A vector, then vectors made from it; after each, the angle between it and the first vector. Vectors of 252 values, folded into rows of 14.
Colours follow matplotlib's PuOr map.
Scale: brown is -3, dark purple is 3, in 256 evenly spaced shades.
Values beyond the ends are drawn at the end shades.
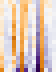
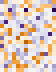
orthogonal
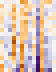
nearly parallel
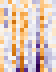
nearly parallel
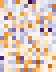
partly opposed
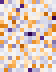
orthogonal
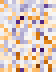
partly opposed
